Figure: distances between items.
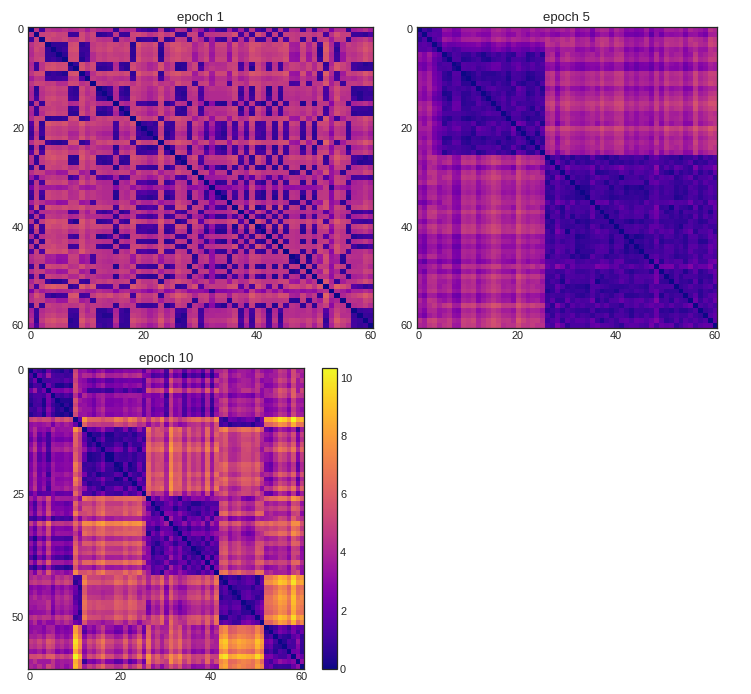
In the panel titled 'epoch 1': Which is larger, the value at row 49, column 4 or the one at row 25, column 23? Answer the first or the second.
the second
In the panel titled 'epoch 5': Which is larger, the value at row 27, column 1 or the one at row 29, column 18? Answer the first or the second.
the second
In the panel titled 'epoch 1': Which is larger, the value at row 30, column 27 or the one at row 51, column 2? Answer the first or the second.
the second
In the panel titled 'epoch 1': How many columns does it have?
61
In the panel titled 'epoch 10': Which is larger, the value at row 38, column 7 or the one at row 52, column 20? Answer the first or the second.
the second
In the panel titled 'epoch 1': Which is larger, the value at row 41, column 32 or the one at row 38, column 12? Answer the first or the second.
the second
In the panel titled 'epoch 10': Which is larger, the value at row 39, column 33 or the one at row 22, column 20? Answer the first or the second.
the first
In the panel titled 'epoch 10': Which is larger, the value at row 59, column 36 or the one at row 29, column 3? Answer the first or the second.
the first
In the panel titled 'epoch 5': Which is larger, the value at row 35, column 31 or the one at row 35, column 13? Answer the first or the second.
the second
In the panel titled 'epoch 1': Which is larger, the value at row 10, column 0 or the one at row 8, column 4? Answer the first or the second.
the second
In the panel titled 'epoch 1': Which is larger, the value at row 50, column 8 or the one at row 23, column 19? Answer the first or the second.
the second
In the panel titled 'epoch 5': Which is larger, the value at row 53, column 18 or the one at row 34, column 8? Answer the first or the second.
the first
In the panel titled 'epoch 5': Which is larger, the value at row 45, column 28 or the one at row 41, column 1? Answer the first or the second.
the second
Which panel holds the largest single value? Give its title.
epoch 10
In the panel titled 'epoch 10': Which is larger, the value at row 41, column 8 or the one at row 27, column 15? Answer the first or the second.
the second
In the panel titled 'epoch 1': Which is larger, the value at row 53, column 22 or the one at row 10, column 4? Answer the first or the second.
the first
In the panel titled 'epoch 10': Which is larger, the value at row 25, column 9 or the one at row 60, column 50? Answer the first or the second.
the second
